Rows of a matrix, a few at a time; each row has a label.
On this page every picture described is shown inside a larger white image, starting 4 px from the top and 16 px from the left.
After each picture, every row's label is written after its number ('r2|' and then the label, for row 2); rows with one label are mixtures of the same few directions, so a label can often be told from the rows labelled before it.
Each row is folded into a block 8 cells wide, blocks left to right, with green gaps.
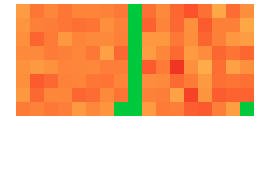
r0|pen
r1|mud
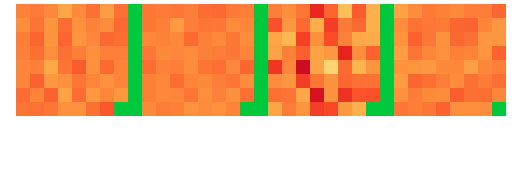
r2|mud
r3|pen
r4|mud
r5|pen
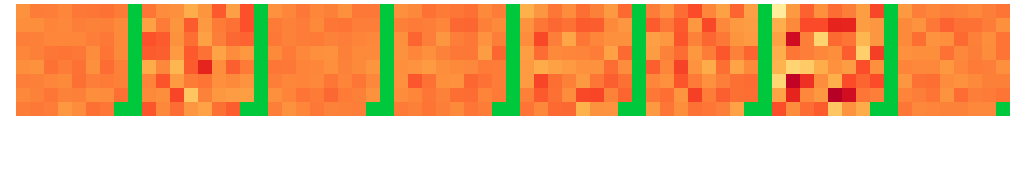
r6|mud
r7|mud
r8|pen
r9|pen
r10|pen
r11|mud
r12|pen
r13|pen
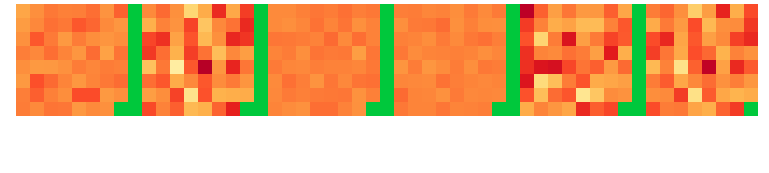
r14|pen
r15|mud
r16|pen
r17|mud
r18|pen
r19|mud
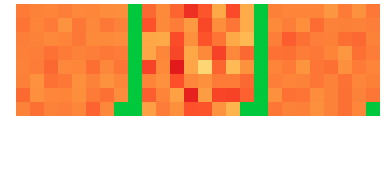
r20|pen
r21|mud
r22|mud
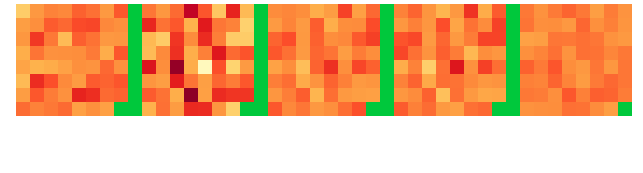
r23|pen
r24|mud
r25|mud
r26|mud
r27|mud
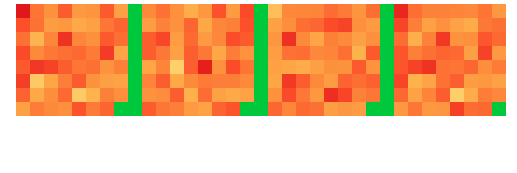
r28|pen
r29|mud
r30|pen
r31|pen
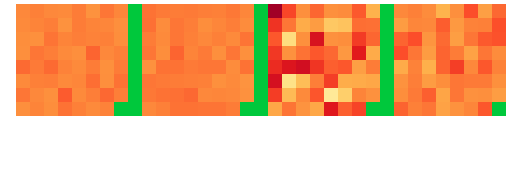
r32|mud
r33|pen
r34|pen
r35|mud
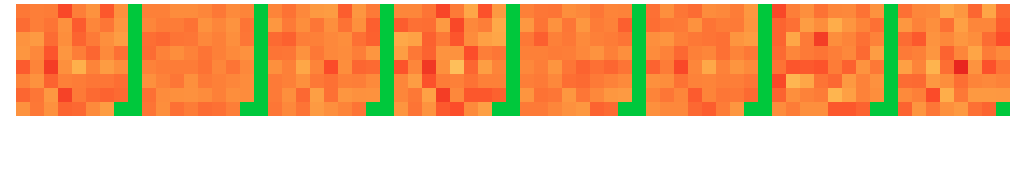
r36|mud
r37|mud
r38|mud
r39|mud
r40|mud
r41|mud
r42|pen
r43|mud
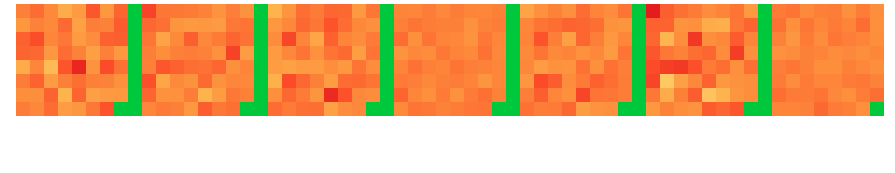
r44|mud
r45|pen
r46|pen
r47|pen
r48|pen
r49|pen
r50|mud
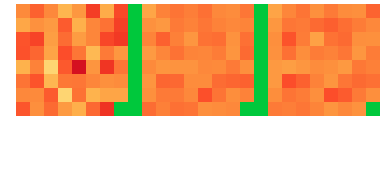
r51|mud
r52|pen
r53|pen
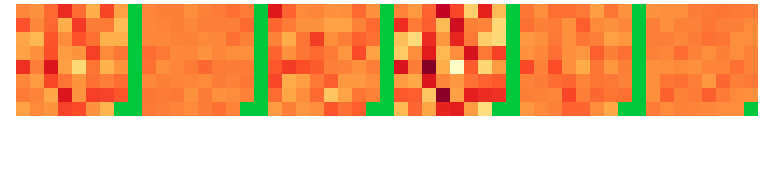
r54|mud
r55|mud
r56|pen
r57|mud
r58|mud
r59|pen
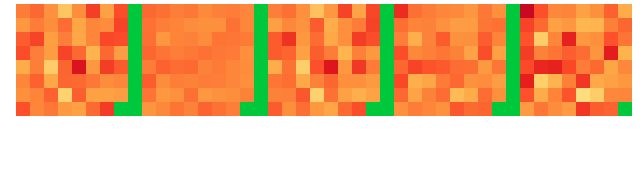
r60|mud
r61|pen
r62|mud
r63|pen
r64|pen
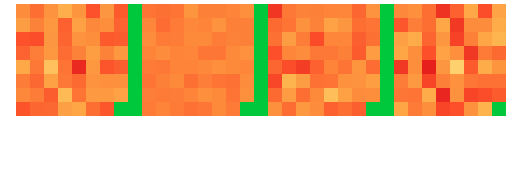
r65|mud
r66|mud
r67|pen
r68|mud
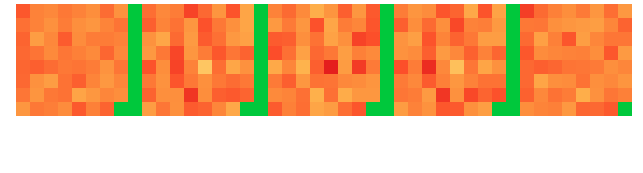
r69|pen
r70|mud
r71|mud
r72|mud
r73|pen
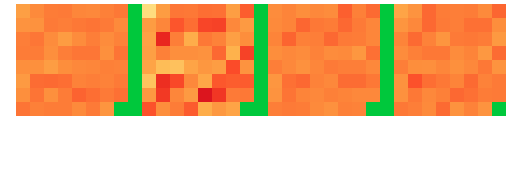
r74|pen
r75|pen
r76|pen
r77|pen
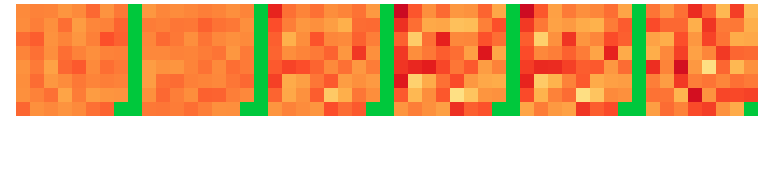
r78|mud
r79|pen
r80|pen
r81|pen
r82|pen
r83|mud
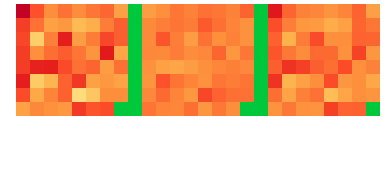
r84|pen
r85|pen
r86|pen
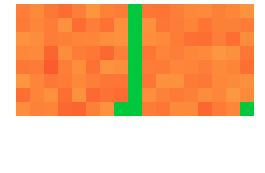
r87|mud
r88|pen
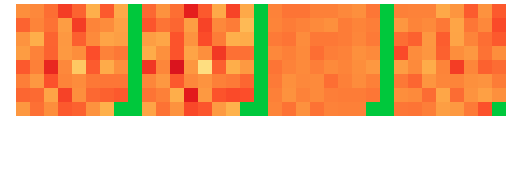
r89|mud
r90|mud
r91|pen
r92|mud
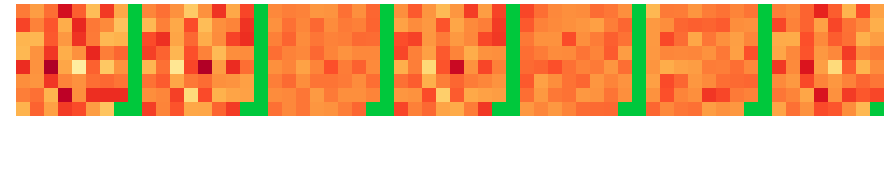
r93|mud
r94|mud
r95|mud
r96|mud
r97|pen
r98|pen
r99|mud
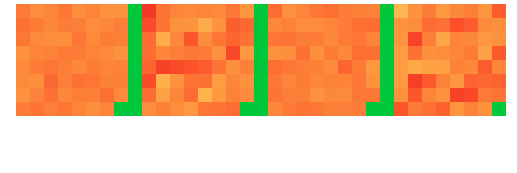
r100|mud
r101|pen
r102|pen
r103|pen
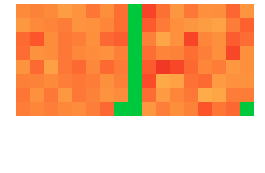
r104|mud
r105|pen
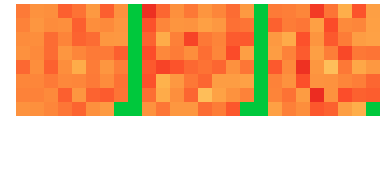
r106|mud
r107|pen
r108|mud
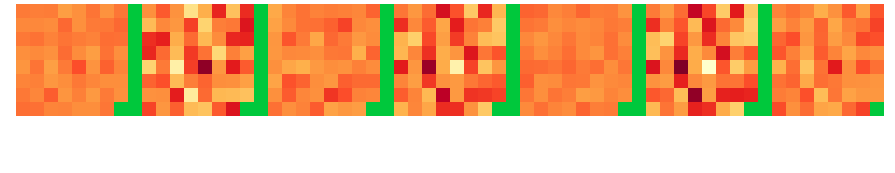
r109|mud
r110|mud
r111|pen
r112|mud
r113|pen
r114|mud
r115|mud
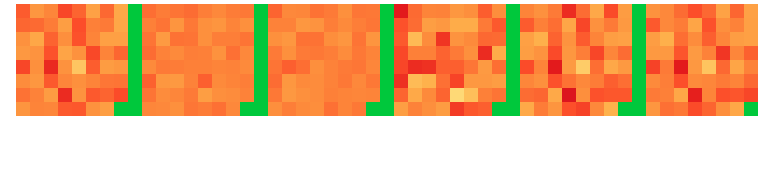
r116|mud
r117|pen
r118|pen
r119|pen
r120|mud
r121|mud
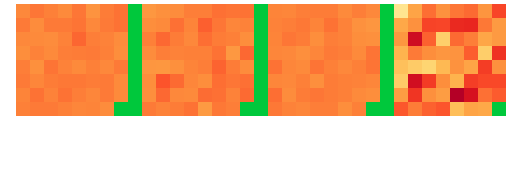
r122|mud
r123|pen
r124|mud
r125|pen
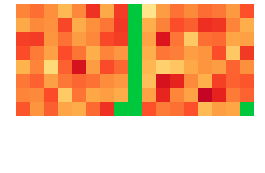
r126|mud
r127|pen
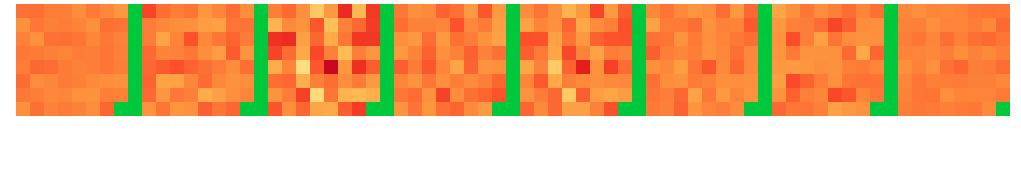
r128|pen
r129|pen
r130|mud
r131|mud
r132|mud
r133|mud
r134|pen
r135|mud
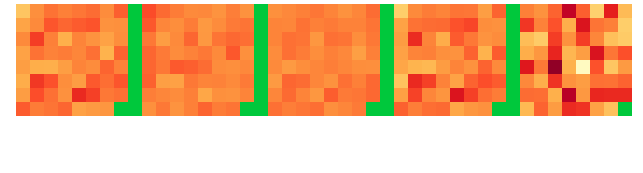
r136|pen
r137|pen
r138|pen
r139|pen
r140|mud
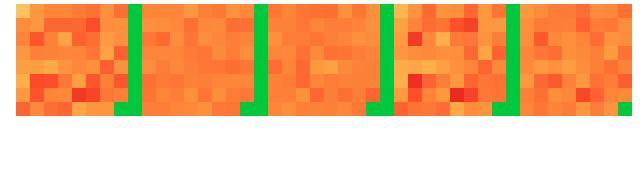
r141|pen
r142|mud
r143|mud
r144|pen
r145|pen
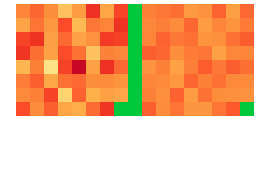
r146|mud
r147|mud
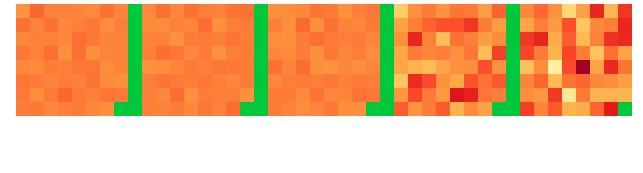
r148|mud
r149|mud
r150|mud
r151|pen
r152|mud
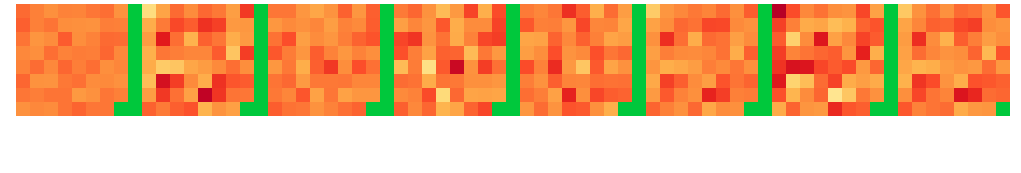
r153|pen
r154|pen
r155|mud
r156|mud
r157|mud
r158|pen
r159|pen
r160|pen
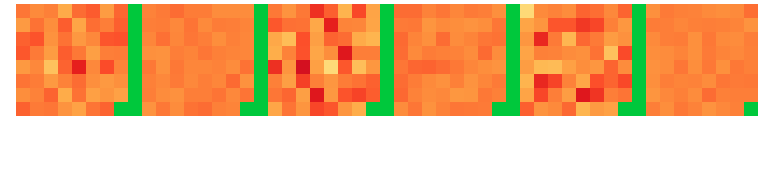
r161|mud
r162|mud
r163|mud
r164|pen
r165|pen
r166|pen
